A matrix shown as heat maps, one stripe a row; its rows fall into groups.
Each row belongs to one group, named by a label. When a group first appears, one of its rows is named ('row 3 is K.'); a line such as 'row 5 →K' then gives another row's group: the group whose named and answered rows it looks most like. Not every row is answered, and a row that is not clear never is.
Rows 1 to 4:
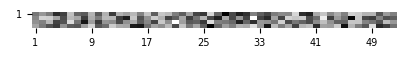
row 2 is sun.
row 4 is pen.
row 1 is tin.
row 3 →tin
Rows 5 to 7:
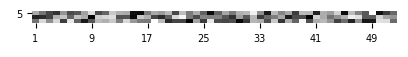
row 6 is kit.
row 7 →sun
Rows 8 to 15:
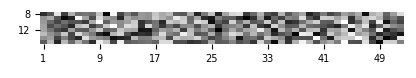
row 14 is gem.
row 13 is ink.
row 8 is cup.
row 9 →tin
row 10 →pen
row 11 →kit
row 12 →pen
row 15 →sun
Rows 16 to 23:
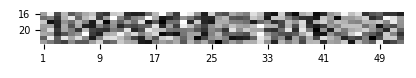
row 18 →tin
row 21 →kit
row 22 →sun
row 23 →pen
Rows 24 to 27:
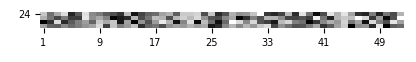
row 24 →ink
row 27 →pen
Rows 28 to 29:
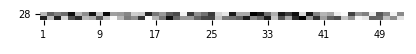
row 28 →tin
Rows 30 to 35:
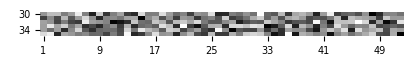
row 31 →kit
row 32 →gem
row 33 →ink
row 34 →tin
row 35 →ink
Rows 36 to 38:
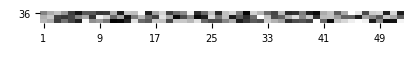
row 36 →cup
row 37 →sun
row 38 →gem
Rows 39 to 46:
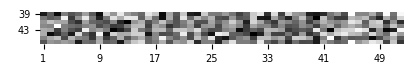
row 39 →kit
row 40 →kit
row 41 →cup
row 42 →cup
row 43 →gem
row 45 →sun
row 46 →cup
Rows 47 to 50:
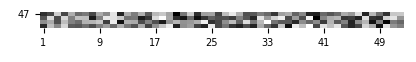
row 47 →cup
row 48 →sun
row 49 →pen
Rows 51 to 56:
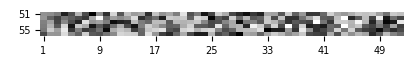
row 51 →tin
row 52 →pen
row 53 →gem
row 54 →ink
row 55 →ink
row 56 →kit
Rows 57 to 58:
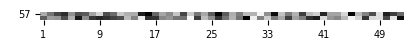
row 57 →pen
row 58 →cup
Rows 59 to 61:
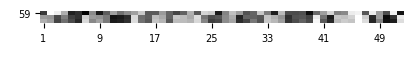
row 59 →cup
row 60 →gem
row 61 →gem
